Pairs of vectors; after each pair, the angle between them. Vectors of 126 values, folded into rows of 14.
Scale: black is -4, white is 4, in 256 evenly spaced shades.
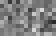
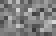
nearly opposite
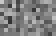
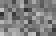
orthogonal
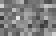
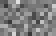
orthogonal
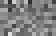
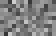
nearly parallel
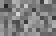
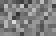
partly opposed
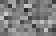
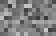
nearly parallel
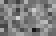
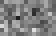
nearly opposite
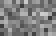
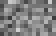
orthogonal
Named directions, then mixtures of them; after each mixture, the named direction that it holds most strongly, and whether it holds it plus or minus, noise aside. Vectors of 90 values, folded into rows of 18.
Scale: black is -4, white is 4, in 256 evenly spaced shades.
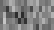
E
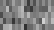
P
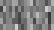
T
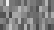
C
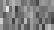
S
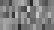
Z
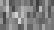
E, minus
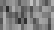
E, plus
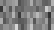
T, plus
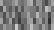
T, plus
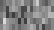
E, plus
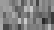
P, minus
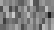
T, plus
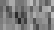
E, plus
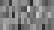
Z, plus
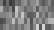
S, minus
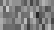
S, plus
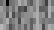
C, minus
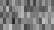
P, plus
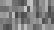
Z, minus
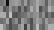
C, minus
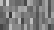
C, plus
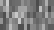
C, plus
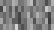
T, plus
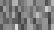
T, plus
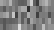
Z, minus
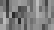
C, minus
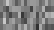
E, plus
